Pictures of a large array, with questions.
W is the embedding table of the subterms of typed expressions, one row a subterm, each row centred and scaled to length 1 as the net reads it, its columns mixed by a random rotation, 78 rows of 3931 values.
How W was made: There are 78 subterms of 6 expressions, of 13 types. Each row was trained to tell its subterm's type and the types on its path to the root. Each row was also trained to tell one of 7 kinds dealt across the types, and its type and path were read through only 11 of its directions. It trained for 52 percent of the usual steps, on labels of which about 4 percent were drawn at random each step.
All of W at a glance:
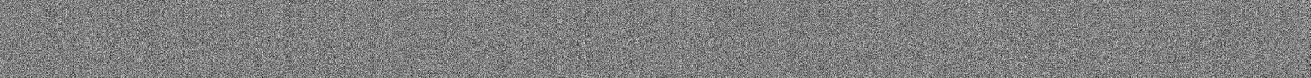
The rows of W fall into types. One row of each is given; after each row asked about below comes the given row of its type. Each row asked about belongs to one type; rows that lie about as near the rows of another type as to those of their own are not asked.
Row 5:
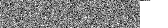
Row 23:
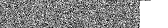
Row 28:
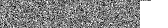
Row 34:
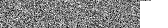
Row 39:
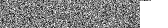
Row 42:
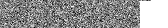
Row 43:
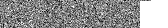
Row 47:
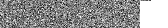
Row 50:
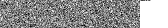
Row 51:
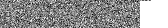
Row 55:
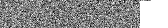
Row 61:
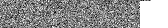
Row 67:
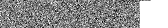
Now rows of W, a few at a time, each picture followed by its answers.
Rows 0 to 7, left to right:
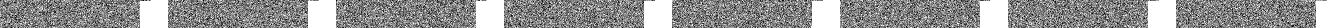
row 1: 51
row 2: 50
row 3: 28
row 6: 43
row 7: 39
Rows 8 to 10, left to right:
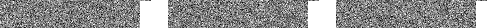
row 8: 67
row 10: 42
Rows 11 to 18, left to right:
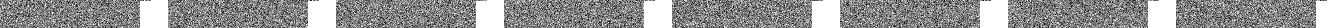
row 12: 61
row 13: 23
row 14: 47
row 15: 43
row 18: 42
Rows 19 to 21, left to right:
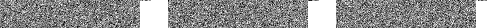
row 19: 34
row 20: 50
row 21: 34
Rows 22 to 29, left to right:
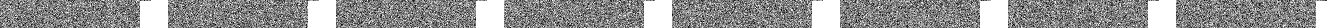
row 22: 5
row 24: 28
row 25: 55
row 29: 42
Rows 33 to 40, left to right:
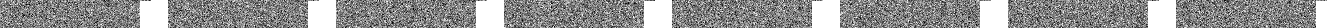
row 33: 61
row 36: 43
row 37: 50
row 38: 5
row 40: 23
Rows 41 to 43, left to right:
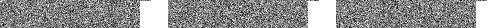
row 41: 23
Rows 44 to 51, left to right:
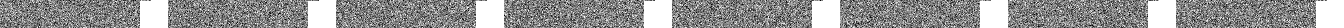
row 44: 55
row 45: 42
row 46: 42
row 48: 28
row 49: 67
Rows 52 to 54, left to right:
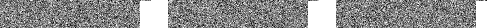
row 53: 50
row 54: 51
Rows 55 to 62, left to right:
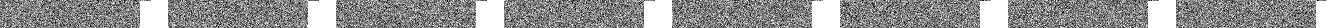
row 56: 43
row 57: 42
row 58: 55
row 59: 67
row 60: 61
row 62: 39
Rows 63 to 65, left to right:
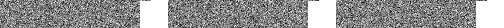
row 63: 34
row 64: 28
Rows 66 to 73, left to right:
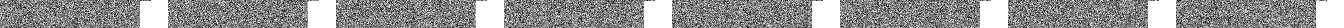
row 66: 61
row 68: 47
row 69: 61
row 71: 5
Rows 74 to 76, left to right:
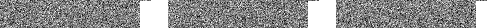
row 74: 39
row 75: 61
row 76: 39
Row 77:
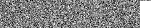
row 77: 39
